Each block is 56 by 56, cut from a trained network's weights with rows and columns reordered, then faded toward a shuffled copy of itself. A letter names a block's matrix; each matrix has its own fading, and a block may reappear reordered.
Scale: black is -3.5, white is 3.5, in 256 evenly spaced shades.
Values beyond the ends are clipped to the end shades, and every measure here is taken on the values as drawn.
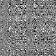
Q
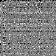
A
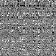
A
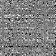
A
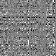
Q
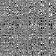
Q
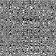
Q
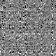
A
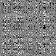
Q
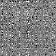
Q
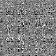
A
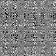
Q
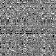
A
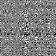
Q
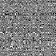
Q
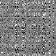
Q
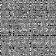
A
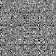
A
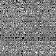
A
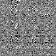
A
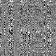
Q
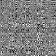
Q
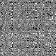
A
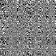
Q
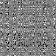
Q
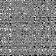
A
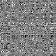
Q
